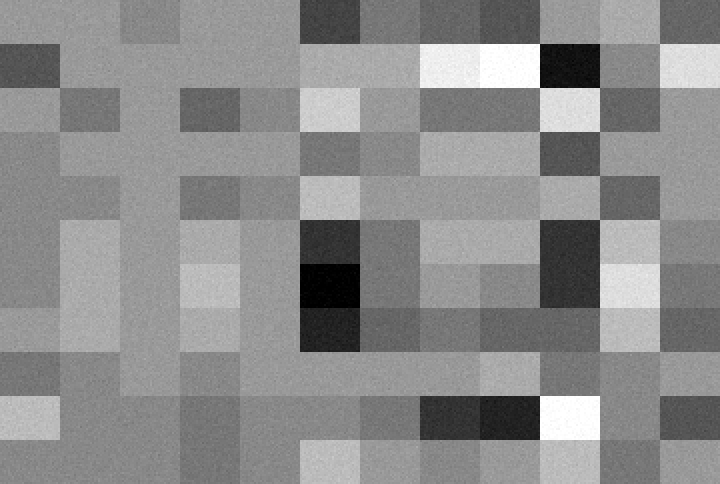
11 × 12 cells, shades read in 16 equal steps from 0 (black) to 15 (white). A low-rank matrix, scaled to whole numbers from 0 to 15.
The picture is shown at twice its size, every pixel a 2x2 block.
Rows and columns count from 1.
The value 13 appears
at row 2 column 12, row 3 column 10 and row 7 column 11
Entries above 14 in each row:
0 1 0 0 0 0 0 0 0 1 0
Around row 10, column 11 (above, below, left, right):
8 7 15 5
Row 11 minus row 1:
-1 -1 0 -2 -1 7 2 2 4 2 -3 3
